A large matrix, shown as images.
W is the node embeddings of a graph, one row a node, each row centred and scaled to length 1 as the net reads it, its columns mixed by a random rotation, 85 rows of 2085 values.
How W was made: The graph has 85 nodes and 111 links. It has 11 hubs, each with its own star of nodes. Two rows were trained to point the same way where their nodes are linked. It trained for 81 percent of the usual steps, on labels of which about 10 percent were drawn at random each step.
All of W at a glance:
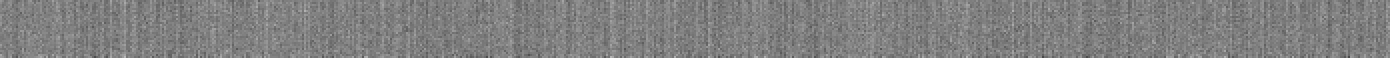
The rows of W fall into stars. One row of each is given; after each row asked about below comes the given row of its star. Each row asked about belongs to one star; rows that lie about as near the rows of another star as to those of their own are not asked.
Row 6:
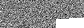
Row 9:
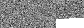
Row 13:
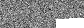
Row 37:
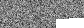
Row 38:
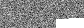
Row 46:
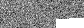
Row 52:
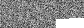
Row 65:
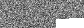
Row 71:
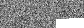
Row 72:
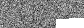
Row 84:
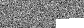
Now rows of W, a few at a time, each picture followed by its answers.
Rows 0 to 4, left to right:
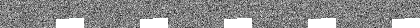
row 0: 65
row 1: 6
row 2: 13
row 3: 71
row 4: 71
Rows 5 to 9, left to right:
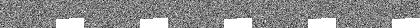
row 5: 6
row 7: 37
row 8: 9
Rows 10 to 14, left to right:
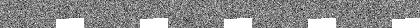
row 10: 71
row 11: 13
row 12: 65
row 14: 6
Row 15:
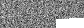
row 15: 9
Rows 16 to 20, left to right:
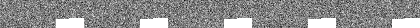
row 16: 52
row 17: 72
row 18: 13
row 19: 84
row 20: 37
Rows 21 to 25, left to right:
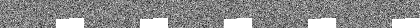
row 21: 9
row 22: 72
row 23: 38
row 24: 13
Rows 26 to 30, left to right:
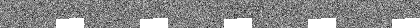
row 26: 38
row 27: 37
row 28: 46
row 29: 72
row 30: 13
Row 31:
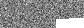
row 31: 72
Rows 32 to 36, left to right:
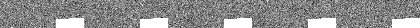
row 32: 52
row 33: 9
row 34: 65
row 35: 84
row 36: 46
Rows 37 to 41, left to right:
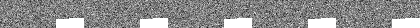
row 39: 46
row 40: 13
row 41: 9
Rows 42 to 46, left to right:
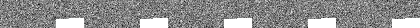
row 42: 71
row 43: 38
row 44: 9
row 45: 6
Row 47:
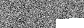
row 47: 65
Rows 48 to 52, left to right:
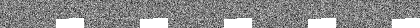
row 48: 65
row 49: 71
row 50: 46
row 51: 72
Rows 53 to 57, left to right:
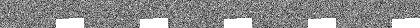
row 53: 37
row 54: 84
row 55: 37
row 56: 71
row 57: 71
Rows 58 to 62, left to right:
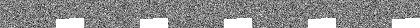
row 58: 38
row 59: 37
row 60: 71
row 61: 38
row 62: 6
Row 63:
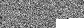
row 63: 71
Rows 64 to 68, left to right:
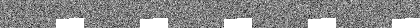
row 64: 38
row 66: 46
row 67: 84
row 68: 65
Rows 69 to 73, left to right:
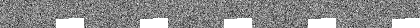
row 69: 13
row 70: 38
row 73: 37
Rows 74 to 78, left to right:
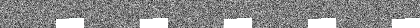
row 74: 37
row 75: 52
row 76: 52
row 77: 38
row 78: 13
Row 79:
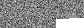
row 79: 52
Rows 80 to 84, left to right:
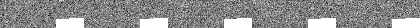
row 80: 38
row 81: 13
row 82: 6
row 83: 84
